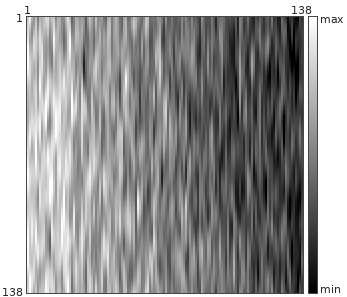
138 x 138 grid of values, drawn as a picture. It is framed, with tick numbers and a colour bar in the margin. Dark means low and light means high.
Grain: streaks running down. Average level on the scale: 50%. Slope: up to the left.
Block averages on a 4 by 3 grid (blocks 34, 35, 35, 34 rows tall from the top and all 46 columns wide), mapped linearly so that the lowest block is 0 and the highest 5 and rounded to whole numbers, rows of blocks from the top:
420
520
520
531
